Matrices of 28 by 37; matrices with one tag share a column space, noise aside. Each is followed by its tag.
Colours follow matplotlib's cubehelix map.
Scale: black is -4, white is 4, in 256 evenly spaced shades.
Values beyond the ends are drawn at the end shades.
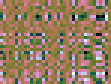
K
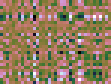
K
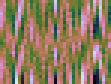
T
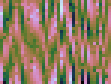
T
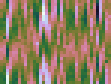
T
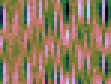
T
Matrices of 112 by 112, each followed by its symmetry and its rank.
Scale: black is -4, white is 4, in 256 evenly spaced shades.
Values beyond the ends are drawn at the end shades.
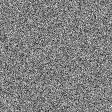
neither, full rank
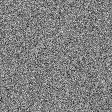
neither, full rank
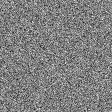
neither, full rank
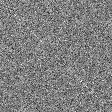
symmetric, full rank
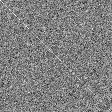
symmetric, full rank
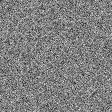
symmetric, full rank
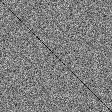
symmetric, full rank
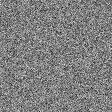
neither, full rank
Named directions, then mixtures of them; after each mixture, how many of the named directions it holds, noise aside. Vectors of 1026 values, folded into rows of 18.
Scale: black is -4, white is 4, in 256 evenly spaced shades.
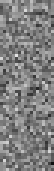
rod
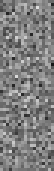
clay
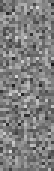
one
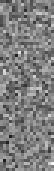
one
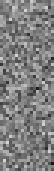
one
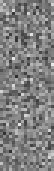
one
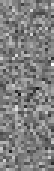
two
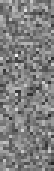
one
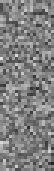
one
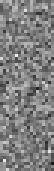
one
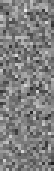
two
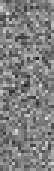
two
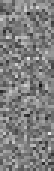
two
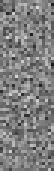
one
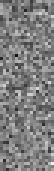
one
